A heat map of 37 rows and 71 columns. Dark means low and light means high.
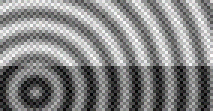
Average level on the scale: 50%. Rings: centred on the bottom left. Ninth with the highest average: top left. Seam: horizontal, 60% of the way down, the top part higher.
